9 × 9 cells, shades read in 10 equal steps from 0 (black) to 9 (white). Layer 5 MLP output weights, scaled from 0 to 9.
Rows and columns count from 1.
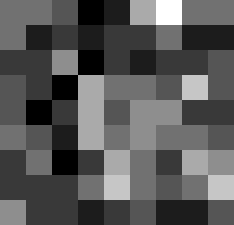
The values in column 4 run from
0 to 6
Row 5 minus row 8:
1 -2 0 2 -4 1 2 -2 -5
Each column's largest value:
5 4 5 6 7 6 9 7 7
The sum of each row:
35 18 19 32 28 34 31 35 20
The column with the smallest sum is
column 3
